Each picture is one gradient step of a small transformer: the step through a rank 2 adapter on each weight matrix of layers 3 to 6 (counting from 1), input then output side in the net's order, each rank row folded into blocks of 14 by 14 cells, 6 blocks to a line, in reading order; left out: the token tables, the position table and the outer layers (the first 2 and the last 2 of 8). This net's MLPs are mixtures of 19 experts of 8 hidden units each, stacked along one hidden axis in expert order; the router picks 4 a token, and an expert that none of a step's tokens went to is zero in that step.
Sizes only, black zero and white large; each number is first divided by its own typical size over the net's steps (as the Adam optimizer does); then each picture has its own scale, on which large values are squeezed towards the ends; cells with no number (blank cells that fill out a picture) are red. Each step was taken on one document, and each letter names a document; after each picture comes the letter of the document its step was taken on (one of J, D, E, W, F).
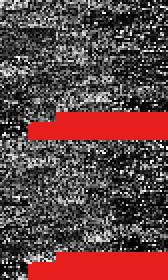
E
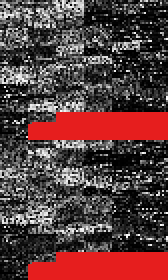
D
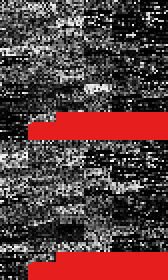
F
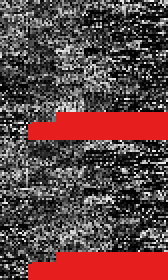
D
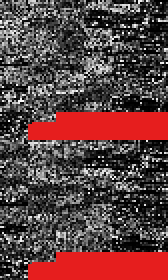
E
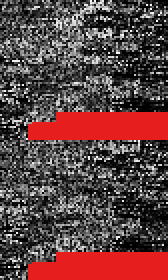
E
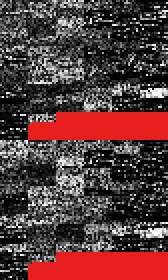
F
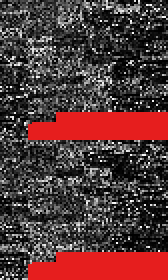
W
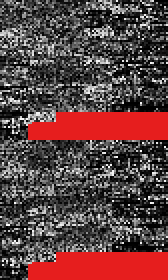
E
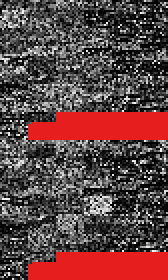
D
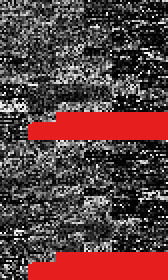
D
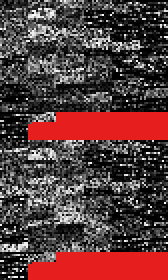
F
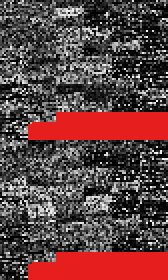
D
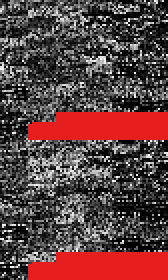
E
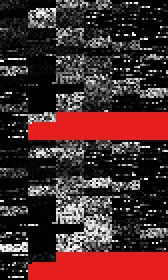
F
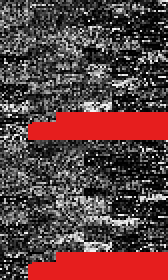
D
